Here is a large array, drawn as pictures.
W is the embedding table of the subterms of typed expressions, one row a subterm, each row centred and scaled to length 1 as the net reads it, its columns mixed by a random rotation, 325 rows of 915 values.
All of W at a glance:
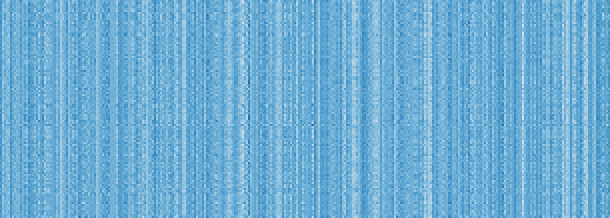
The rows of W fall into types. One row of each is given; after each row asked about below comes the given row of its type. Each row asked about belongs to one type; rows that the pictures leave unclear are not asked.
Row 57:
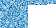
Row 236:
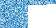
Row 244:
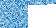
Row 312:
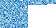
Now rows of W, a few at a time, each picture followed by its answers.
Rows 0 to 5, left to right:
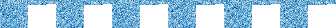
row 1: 244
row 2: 236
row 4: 57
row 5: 236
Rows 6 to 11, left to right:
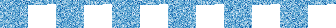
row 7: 236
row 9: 236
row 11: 244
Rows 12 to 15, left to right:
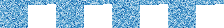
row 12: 244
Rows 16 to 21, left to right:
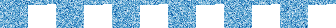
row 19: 312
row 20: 244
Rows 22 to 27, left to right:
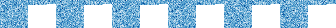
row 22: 236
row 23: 236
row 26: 244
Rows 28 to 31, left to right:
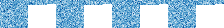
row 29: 236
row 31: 244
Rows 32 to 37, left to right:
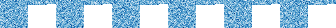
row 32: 236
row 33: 244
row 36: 312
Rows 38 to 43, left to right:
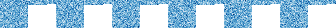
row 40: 244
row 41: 244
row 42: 236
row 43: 244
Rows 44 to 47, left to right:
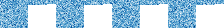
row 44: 236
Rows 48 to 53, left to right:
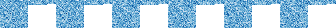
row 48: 312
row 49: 312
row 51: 244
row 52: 312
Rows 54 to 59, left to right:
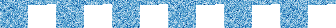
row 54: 57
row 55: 244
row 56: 244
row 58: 312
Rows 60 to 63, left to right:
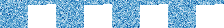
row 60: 236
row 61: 312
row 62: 244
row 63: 244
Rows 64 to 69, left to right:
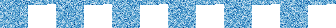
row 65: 57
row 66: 244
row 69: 244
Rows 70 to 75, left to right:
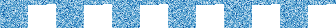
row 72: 244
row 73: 236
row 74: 57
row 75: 236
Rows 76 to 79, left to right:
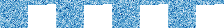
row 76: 312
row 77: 57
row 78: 236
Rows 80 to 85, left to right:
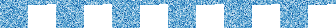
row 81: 244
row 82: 312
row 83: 236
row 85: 57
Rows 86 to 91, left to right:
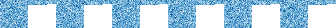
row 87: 244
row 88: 236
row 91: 57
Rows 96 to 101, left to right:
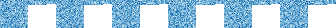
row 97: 236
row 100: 244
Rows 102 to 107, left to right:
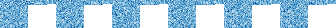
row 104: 312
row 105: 236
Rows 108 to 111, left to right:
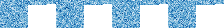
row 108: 244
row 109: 57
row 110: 312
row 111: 312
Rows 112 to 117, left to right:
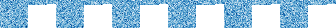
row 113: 244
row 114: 312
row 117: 312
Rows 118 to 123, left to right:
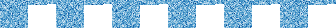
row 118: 57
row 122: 244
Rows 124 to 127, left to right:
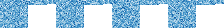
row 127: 312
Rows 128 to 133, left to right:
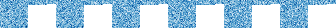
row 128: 244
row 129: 244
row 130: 244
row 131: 312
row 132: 236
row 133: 236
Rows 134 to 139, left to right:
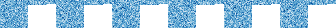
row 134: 236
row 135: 312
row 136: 57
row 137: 244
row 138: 57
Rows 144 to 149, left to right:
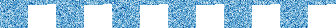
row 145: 312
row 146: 57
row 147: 236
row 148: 236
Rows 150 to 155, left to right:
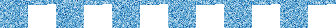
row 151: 236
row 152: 57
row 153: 312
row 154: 244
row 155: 236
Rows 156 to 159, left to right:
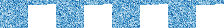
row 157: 312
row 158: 244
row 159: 312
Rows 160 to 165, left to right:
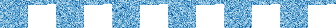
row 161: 312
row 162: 57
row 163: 312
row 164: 244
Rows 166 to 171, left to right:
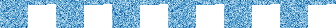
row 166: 244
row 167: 312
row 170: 236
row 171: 244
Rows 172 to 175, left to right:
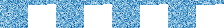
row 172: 244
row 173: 244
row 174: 244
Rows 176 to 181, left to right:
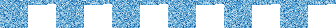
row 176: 312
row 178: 244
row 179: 244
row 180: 236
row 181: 236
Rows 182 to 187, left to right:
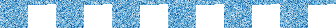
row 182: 236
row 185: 236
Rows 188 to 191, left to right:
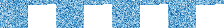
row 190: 312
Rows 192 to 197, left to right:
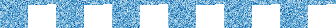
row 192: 57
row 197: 236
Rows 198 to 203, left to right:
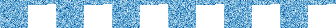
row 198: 312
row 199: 57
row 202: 236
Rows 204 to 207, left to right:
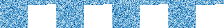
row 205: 57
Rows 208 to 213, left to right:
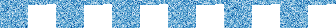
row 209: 244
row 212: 57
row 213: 244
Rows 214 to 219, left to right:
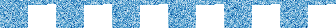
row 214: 312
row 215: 244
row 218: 57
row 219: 244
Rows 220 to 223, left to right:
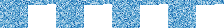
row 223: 236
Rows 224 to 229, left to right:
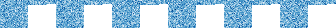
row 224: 236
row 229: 244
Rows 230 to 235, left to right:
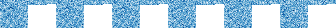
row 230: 57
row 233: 236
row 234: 236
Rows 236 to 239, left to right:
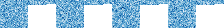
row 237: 312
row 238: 57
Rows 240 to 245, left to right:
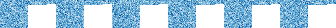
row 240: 244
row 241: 236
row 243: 312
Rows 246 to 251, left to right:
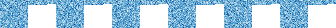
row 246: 57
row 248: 236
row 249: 236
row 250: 312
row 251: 312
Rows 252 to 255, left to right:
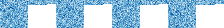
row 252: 57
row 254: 236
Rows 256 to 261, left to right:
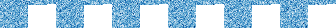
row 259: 244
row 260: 236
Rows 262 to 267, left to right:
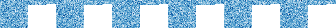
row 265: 312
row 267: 236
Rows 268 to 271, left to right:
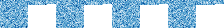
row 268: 244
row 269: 244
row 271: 236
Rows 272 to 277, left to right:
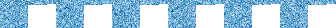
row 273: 57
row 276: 244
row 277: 244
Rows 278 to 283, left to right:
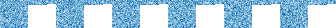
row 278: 312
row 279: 236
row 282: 57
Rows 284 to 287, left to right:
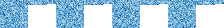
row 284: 312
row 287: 244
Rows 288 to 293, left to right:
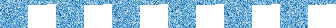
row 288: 236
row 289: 312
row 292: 312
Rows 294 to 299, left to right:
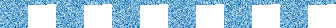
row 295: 244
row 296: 236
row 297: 236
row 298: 236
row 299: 244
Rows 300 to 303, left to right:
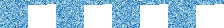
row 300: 244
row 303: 244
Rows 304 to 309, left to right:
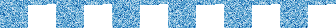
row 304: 312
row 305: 244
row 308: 244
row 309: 244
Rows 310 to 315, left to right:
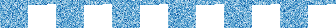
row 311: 236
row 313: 236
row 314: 244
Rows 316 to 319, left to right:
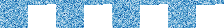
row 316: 236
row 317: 244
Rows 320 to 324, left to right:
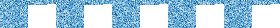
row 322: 312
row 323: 244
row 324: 236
